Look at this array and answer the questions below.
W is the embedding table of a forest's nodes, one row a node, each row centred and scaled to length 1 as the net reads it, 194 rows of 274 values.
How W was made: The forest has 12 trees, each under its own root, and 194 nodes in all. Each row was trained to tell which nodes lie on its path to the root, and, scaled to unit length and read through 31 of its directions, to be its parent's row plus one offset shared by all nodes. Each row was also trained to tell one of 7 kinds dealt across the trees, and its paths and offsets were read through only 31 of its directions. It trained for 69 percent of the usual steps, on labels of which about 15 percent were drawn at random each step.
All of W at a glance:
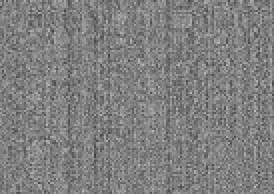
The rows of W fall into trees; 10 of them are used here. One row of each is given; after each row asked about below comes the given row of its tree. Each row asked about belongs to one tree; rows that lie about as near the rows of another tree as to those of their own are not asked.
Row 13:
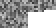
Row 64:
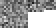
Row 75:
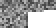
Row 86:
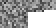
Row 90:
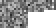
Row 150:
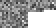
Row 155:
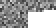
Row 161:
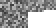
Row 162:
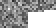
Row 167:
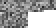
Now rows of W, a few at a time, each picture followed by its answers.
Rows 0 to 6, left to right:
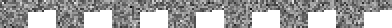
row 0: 167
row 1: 162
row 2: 162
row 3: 75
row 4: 150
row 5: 161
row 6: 150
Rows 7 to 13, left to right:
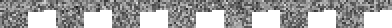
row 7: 167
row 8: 86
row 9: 90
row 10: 64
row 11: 64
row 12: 167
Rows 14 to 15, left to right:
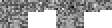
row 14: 90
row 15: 64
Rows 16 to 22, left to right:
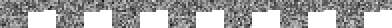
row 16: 155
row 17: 90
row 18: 161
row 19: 155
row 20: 150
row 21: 161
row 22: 90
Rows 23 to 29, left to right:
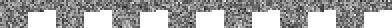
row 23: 86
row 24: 75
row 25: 75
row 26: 64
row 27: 161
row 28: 167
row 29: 162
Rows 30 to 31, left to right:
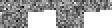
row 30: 167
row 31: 162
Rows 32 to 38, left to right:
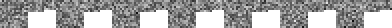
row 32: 90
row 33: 167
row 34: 86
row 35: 90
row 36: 64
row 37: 75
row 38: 167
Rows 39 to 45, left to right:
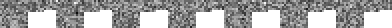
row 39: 75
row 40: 162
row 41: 167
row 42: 150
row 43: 167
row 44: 155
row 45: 90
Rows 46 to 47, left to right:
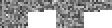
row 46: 150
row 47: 64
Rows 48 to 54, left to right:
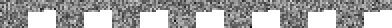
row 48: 90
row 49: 90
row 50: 13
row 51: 150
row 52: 75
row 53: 162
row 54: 150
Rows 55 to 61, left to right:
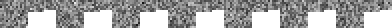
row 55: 150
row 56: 162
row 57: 150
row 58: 167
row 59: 64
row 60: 90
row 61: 161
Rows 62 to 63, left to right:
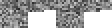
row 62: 64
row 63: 161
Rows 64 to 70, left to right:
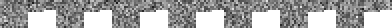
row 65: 86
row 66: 86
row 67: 64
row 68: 161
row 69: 161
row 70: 90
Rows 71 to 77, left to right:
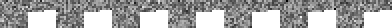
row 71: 64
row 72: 13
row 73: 75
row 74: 13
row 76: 90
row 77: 150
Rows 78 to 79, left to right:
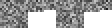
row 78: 64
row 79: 161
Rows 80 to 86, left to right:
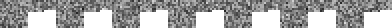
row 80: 167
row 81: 13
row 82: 90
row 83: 13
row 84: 90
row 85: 90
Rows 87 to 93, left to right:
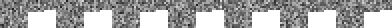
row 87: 64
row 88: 13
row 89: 150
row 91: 167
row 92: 75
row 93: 86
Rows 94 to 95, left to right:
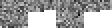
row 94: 167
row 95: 64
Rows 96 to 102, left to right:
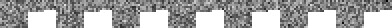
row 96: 64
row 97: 13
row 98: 167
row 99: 86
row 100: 90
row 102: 64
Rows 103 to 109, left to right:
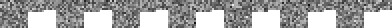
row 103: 161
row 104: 64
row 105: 150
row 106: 150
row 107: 90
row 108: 155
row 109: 90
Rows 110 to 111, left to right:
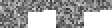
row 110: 162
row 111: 150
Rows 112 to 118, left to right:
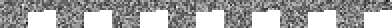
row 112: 150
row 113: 75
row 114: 162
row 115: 90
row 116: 150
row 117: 86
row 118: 64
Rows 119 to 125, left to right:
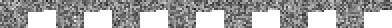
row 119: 162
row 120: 162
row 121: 155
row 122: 162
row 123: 90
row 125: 64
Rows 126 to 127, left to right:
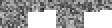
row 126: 86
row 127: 75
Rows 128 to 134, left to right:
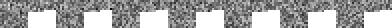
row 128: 162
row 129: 90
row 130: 161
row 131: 90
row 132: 162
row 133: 161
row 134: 75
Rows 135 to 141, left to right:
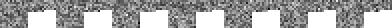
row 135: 13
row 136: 64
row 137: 75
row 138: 75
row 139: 75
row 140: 162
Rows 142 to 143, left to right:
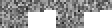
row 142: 13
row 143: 86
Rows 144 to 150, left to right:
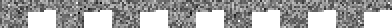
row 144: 13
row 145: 75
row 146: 161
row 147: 64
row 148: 90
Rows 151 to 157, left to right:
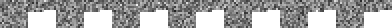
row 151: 13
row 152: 155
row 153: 150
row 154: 161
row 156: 86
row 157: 155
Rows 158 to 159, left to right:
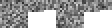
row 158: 75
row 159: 162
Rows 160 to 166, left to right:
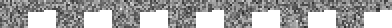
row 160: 13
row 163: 13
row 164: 13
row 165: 64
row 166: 86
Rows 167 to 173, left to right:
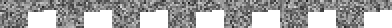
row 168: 64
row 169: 86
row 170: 155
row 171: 86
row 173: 167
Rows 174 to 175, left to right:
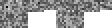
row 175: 150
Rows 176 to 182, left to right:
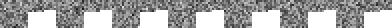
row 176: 167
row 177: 162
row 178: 150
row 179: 161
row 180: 167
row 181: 161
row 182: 75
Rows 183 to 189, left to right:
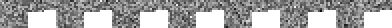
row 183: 64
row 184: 167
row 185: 86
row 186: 150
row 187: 150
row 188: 150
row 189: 167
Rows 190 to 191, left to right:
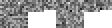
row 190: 162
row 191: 75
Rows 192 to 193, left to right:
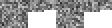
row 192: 155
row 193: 86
